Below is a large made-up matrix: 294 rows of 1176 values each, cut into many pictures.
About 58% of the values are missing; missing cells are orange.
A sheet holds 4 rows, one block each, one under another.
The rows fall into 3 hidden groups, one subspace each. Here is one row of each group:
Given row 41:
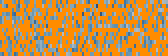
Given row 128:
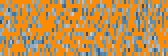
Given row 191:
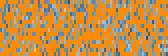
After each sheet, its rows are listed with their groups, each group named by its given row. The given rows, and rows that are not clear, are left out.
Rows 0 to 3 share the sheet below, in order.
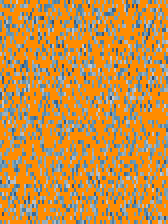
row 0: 191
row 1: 191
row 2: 191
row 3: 191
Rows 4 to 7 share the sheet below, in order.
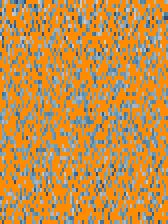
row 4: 191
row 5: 191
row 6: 41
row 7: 41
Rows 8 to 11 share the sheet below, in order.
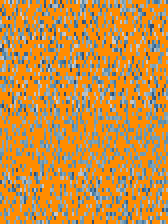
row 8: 128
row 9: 41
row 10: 128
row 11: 191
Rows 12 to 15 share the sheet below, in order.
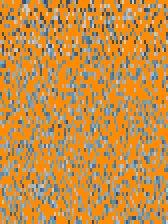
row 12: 191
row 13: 191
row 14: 128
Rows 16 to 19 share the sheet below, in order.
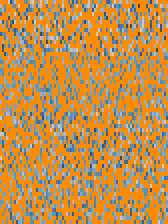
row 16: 41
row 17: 41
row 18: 128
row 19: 41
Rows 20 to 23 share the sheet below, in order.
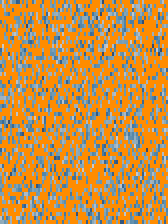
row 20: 41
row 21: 128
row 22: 191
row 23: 128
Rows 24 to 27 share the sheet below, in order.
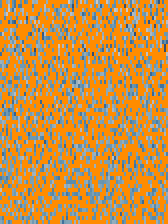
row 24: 191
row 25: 41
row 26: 128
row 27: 128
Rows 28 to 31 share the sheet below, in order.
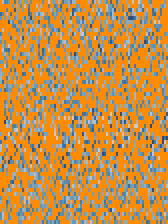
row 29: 191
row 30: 41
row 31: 191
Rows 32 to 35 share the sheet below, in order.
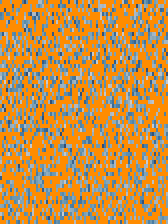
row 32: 191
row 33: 41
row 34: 128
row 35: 128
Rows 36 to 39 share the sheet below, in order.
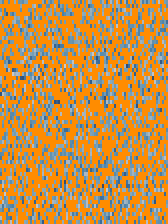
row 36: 191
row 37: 191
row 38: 128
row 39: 128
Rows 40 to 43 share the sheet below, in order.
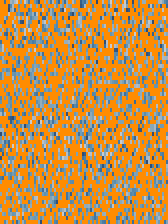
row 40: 191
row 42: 41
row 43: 128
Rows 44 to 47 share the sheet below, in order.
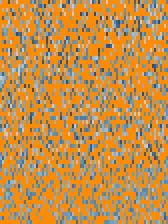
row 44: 128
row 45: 128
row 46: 128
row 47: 191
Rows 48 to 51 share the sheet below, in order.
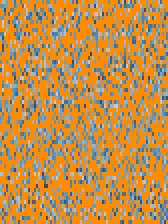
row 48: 191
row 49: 191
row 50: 191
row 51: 128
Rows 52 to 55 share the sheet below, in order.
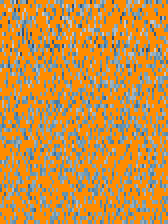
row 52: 128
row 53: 191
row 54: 41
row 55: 41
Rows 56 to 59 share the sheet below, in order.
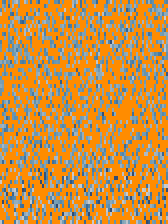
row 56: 191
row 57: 41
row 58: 128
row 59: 191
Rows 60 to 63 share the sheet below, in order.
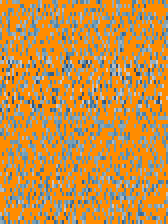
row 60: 41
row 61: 41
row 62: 41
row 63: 128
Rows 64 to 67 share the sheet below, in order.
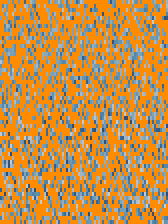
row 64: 191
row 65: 41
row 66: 128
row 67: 41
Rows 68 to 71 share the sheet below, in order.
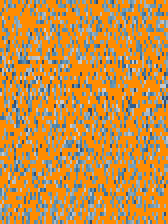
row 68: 128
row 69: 191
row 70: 41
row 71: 191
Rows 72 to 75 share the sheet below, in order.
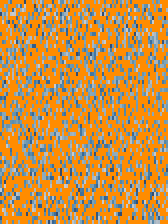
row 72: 191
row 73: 41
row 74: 41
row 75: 128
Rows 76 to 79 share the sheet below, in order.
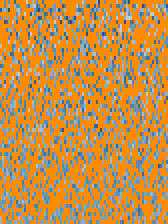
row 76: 128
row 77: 41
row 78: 191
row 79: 128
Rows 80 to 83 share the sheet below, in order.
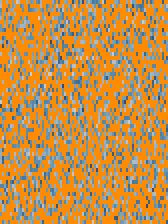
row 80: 41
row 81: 128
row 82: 191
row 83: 191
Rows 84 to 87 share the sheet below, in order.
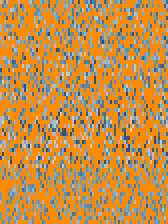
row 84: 41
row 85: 191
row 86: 128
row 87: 191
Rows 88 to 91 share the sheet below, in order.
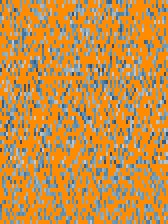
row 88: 128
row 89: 191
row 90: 191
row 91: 191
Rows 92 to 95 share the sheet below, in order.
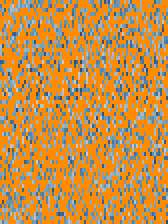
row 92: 41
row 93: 41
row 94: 41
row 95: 191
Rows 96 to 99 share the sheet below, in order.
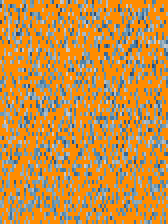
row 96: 128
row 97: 128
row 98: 191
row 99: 41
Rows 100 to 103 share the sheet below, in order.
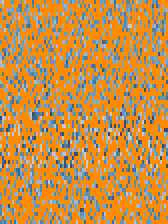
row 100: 41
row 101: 128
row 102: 41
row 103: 41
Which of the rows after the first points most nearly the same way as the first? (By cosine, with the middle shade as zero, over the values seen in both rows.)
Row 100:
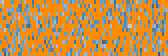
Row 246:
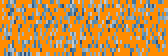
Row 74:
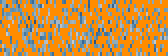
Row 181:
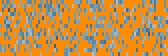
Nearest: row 246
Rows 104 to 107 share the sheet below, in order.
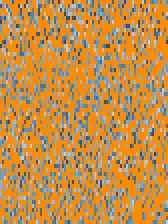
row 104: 128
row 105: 41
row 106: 128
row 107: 191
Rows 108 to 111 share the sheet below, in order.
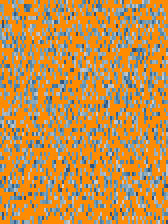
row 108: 191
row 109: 41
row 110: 191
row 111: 191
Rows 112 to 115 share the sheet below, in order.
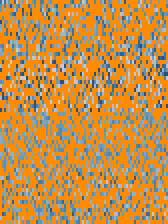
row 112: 128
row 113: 191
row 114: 41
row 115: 41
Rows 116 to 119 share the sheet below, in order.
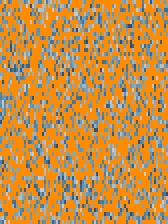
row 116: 41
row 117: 191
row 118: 128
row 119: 41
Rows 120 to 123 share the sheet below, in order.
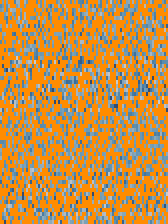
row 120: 41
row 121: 191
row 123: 41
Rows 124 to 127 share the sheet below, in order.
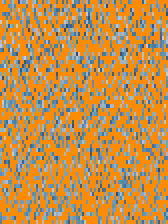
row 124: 128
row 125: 191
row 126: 128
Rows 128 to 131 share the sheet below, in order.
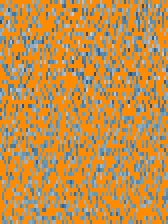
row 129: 128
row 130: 41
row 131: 41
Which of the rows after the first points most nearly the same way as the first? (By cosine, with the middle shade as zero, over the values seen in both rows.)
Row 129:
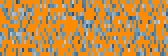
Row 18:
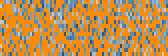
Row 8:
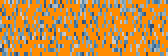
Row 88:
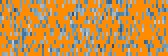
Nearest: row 88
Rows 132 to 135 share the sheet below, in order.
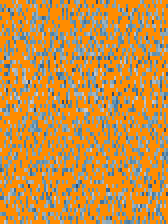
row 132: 191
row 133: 41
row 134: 191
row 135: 41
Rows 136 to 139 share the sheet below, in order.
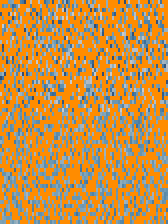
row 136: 191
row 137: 128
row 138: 41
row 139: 128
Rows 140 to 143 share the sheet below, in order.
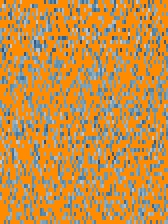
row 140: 41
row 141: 191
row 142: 128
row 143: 41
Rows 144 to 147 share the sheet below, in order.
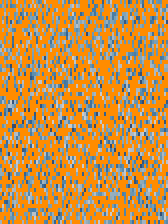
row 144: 128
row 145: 41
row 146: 128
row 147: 191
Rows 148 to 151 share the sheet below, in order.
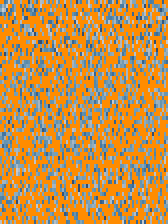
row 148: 41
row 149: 128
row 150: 191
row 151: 41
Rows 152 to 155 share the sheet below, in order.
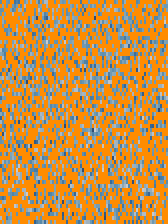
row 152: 128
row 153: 41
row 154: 128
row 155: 41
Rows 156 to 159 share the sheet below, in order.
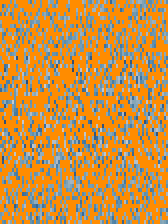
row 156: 128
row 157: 128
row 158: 191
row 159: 41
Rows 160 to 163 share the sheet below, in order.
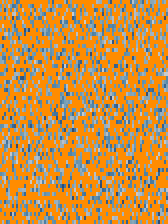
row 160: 191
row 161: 191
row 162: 128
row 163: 191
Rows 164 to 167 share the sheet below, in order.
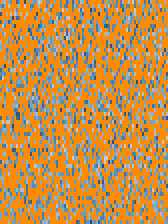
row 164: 191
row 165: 191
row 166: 41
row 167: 191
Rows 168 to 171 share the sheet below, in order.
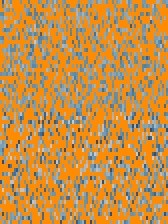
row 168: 41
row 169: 191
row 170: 41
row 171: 191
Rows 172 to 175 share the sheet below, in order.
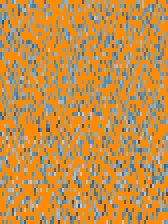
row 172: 128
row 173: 191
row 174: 128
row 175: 41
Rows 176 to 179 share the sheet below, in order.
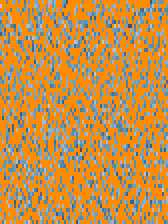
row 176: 41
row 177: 128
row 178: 41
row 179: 41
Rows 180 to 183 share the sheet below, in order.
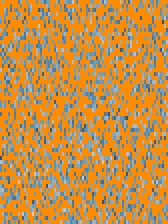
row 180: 41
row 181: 191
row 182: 128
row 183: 128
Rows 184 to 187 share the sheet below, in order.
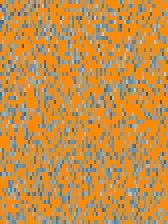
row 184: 128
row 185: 191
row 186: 191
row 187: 41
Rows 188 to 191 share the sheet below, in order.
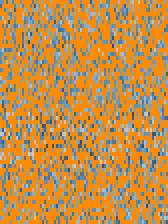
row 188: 128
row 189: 41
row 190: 128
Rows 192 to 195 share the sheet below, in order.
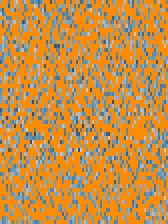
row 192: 191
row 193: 128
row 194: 41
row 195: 41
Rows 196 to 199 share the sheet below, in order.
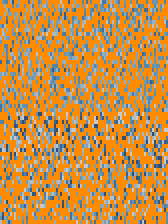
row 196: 128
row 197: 128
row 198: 191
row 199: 41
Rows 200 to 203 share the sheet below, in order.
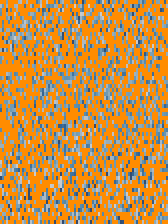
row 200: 41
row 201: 191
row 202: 128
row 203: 128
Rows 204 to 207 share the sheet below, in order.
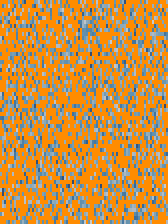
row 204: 191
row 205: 191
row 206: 41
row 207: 191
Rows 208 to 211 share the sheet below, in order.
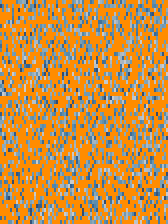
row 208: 128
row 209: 191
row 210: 41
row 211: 41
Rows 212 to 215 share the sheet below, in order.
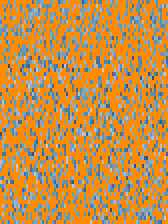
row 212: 41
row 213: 191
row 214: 128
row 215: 191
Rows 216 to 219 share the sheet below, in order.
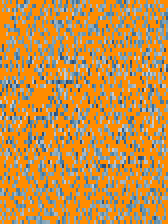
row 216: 191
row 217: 128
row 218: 128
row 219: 128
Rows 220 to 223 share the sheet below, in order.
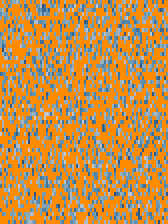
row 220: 41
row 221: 128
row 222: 128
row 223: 41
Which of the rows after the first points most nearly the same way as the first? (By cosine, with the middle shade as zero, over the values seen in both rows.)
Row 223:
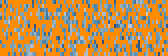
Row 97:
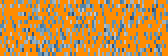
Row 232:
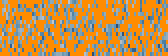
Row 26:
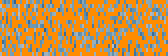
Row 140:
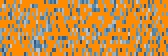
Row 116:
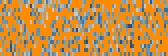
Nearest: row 140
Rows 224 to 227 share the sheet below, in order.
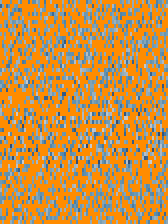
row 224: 128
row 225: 41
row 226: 128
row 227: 128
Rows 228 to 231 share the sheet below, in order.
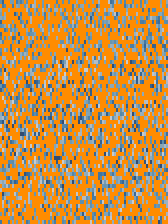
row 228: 41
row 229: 128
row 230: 191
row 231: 191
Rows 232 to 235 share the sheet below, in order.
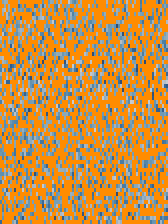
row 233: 41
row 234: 128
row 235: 191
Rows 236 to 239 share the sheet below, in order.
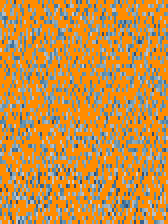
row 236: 128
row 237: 128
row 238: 41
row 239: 128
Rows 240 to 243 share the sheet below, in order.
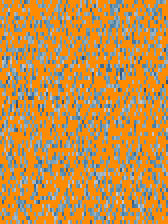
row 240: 191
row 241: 128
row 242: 41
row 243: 191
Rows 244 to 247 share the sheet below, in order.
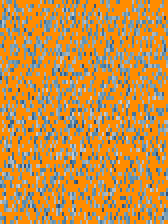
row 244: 191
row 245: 128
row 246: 41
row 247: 41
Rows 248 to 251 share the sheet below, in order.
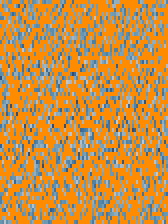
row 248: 128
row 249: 128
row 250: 128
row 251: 41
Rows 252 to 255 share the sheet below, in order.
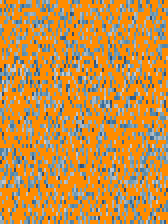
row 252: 41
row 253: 191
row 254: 128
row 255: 128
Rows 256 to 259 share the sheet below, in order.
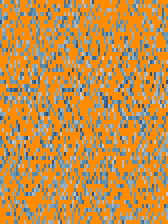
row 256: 128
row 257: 41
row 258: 128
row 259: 41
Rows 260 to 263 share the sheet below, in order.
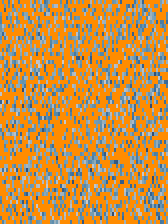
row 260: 191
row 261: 128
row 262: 191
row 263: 128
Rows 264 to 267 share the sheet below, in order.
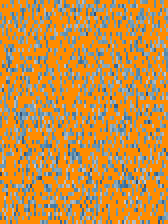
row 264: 128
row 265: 191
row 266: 41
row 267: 41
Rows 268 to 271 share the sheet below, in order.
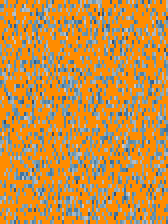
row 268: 191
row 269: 128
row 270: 191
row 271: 41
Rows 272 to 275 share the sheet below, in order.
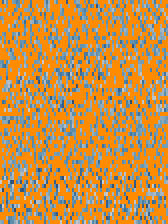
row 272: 41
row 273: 41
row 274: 128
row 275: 191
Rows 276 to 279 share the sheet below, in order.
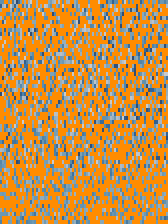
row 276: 128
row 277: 191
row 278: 128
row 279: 191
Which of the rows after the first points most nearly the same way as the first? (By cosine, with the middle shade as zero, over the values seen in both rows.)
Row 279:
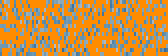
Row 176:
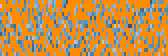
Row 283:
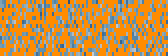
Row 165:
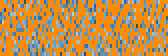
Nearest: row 165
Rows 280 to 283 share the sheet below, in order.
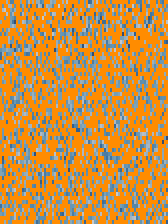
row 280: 191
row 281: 41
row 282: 41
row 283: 191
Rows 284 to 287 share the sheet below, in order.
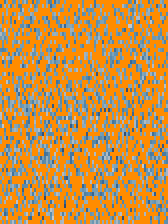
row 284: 41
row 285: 128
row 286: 41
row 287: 128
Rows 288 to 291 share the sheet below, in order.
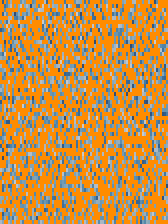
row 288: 41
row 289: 128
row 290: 41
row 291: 41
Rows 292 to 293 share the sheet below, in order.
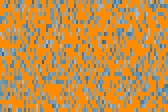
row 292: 41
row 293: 41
